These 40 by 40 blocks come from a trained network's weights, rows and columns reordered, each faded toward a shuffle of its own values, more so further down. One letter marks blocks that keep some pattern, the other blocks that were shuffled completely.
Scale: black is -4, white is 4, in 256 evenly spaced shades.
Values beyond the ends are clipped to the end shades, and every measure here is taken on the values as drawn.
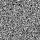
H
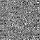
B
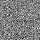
B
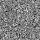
B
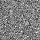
H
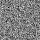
H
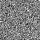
H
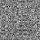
B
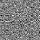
B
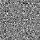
B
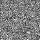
B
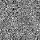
B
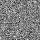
H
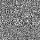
B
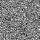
B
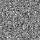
B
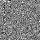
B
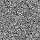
H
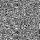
B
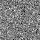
H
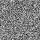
H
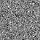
B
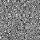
B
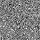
B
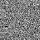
B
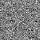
B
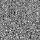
B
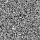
H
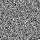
H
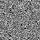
B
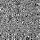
B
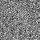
H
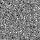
H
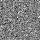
H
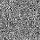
B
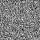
B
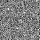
B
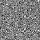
B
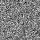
H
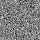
H
